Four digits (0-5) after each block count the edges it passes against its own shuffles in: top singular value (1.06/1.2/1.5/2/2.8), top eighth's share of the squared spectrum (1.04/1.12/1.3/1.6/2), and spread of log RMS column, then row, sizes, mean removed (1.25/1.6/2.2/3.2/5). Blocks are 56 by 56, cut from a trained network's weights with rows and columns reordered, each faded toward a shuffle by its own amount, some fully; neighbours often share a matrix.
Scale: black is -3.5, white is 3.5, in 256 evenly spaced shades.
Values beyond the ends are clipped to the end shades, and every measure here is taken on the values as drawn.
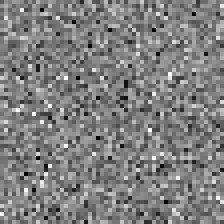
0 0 0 0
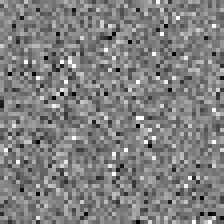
0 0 0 0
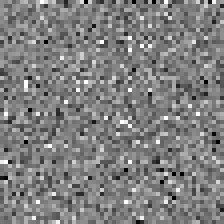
2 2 0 1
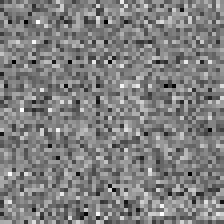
3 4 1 3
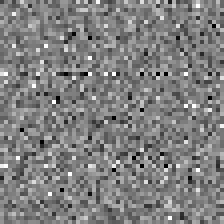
3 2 0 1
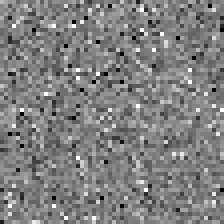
0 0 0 0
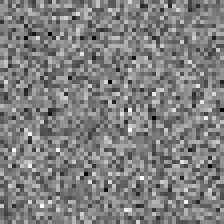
0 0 0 0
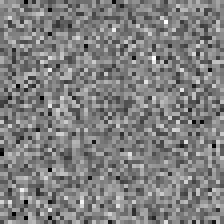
2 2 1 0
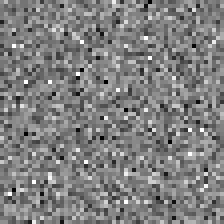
1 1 0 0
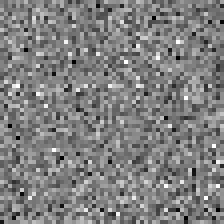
2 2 0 1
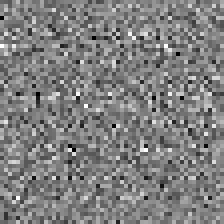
3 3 0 3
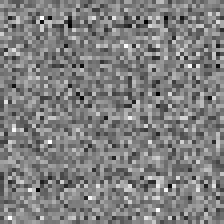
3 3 1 3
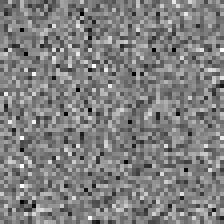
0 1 0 0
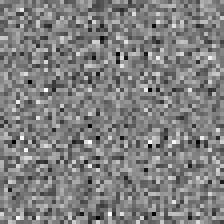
2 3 1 2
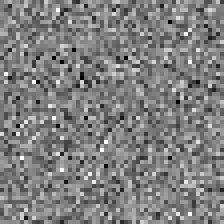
1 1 0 0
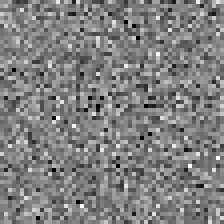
1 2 0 1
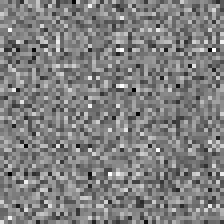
3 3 1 2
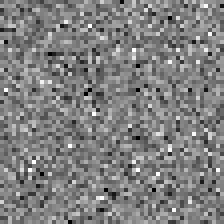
0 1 0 0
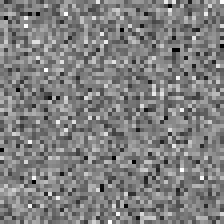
2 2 0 0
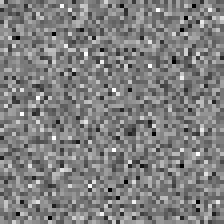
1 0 0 0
